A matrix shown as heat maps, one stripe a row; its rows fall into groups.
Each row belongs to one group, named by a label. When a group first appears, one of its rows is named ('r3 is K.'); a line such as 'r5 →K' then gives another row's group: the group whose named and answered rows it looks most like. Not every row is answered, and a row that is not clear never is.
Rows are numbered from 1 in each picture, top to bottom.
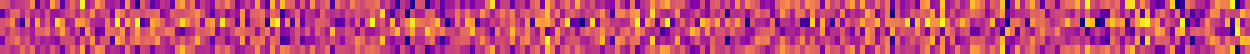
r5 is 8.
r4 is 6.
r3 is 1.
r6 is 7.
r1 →7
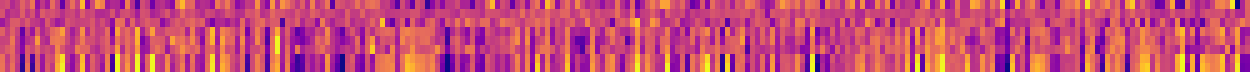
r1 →7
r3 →8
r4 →1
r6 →1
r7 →1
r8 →1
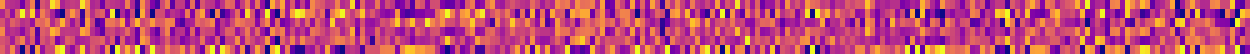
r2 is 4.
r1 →7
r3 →6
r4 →7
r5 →4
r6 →1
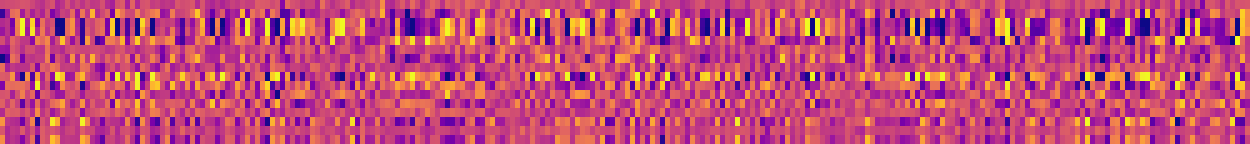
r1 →8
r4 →4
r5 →6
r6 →8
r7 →8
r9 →1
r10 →6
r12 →1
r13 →6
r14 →7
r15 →7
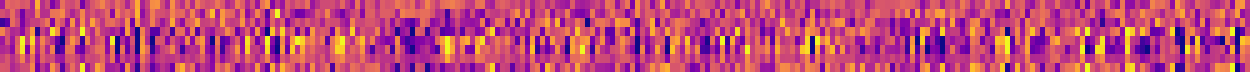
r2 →1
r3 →8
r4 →7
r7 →4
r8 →7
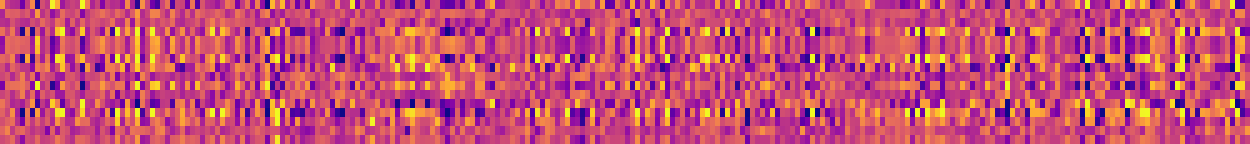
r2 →6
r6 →6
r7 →1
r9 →4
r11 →4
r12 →7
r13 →1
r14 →1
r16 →1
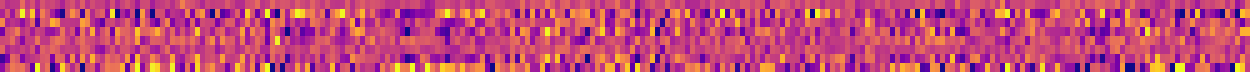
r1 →7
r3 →7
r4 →8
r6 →7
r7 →8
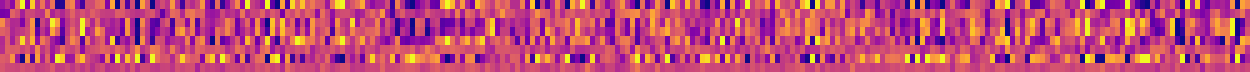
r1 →4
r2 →8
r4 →7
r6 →6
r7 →1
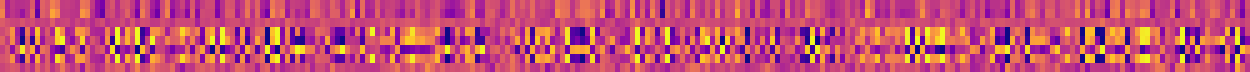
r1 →7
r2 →7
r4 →1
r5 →1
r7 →1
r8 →6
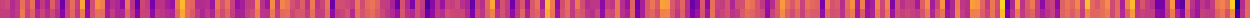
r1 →7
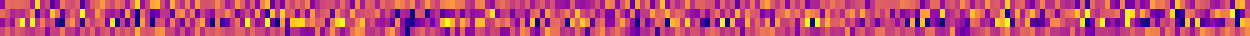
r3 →4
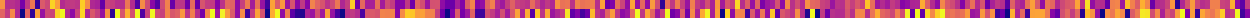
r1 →7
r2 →1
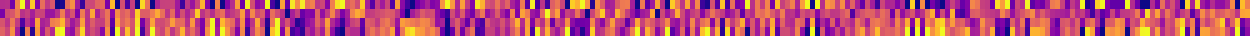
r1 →4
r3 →1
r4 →1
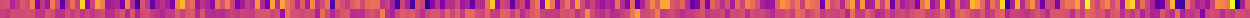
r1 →7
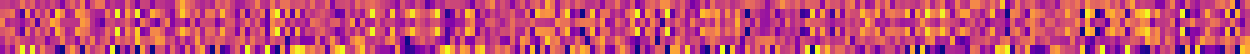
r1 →7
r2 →1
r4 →1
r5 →8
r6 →4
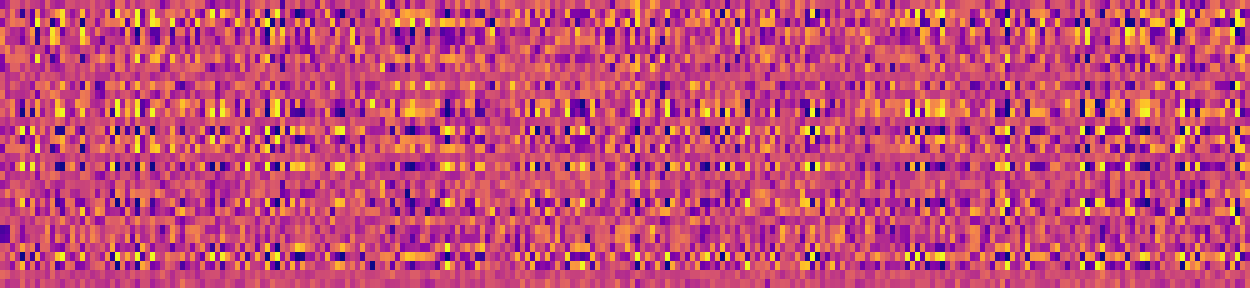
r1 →8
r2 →1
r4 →7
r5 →7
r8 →8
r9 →7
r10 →6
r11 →7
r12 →1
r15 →4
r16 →1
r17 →6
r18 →7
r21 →8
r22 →8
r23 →4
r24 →7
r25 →6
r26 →8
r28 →4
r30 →4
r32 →7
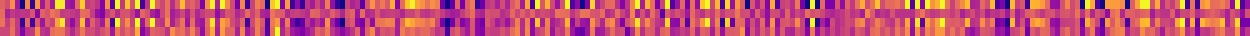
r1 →1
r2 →7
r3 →1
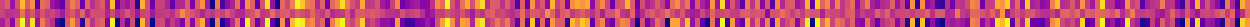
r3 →4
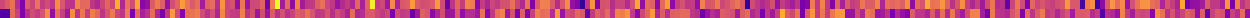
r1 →1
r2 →8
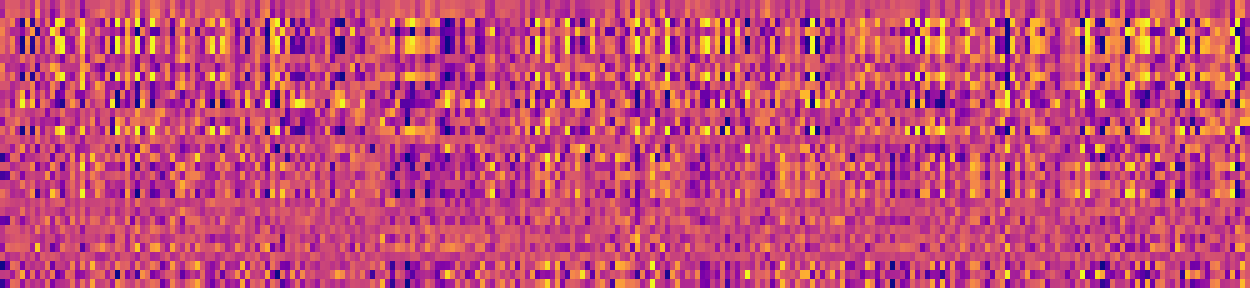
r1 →6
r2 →6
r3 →1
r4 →7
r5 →1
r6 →1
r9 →1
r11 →4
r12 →4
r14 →8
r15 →1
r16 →6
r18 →8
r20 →8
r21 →7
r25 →8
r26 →6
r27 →8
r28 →6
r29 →7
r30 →8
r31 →4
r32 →8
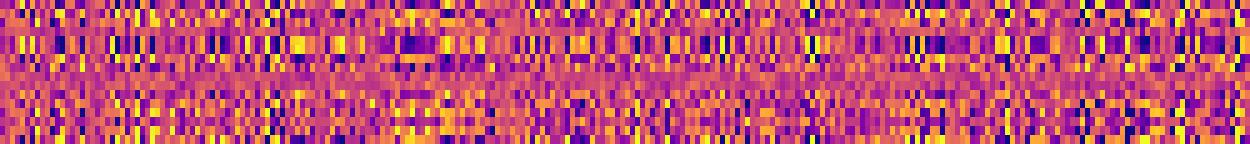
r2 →1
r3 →6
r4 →8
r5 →4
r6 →4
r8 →7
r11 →4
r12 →1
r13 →6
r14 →4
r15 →6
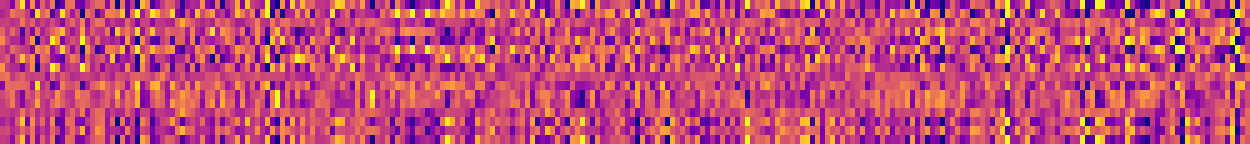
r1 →4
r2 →6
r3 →7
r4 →1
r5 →7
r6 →6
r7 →4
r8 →7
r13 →7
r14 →4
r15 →7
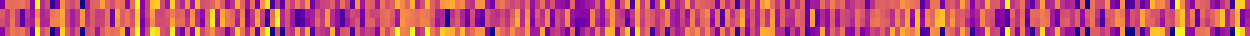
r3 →1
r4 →6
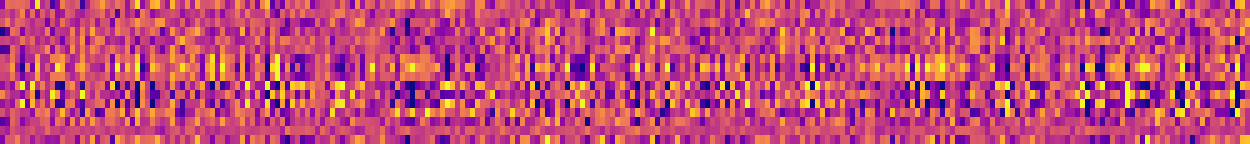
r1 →6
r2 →4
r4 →8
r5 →7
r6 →8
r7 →1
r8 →1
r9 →1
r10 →4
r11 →7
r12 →4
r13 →6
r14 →8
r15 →8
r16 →8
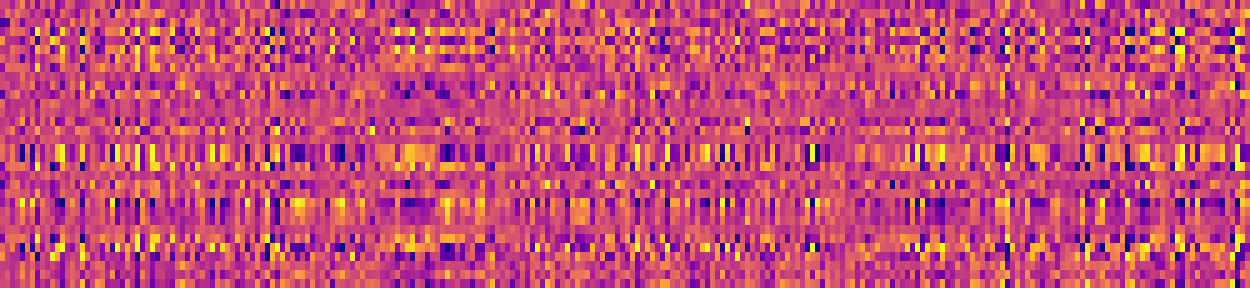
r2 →8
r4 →6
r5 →7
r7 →1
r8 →6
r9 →7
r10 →7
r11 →8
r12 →7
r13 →7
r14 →4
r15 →1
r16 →7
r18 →1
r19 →6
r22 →6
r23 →4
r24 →4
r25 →4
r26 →6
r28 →1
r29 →7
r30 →7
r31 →4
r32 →7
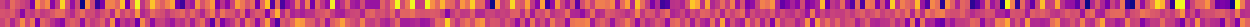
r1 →6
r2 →1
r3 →4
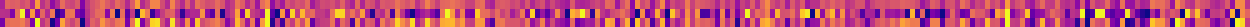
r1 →6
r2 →4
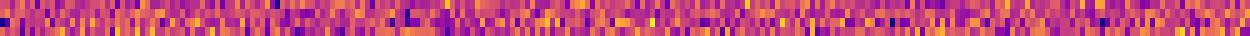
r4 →1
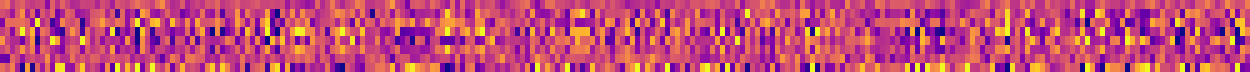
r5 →7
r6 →4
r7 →8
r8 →1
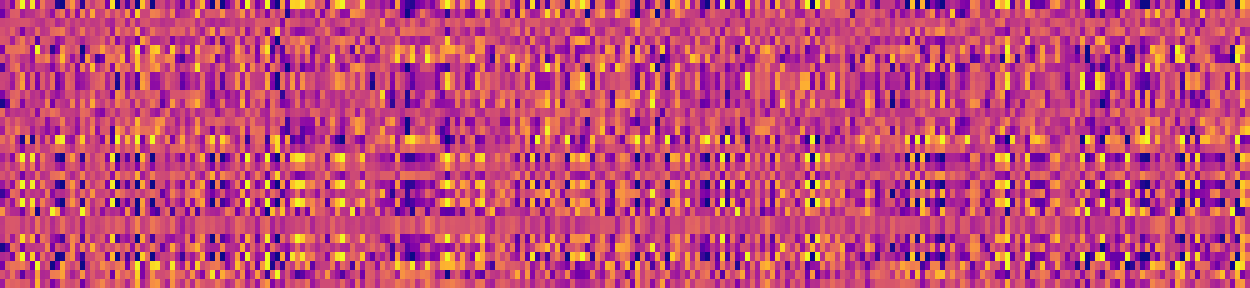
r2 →8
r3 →8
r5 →4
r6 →6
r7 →6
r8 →8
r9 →4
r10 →4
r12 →8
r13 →7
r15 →8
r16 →1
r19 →4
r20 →1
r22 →8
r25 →6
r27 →4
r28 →8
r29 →4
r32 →6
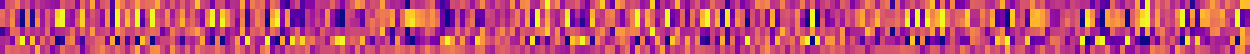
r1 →8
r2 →1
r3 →1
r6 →6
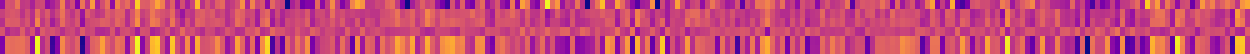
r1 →8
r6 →6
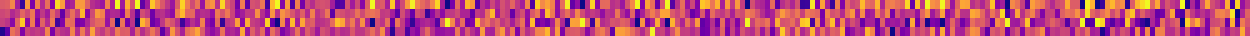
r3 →4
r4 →8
